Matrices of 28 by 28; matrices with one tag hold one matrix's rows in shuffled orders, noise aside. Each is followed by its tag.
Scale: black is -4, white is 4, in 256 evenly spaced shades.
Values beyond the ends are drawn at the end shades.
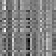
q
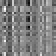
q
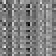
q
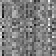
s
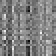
q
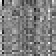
s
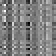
q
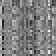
s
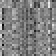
s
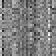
s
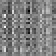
q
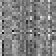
s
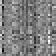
s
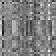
s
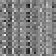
q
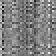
s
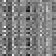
q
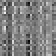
q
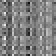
q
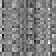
s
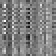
q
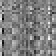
s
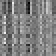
q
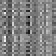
q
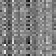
q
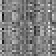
s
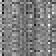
s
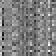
s
